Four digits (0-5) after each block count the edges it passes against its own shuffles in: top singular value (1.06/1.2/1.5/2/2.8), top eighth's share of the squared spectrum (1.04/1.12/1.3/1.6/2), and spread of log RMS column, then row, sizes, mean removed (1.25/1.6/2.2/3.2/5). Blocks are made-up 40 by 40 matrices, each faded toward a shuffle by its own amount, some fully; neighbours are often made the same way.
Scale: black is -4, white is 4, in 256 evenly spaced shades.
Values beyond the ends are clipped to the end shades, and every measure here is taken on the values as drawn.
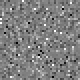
0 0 0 0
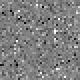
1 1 1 0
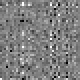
4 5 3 2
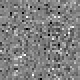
3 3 1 0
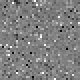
1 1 0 0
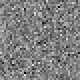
0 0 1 0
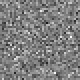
0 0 0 0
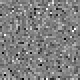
2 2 0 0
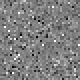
0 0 0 0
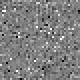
0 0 0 0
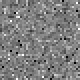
1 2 0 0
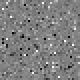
1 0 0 0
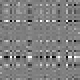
5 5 3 3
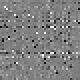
4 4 1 2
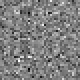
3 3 1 1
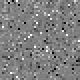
1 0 0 0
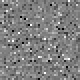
1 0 0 0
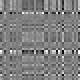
5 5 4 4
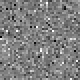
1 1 0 0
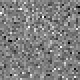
1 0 0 0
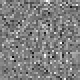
3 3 1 0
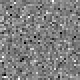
2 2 0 0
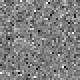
2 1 0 0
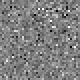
2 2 0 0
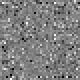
3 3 1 1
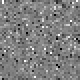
1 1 0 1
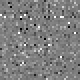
2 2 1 1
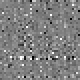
3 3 1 2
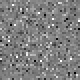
2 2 0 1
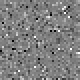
1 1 0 0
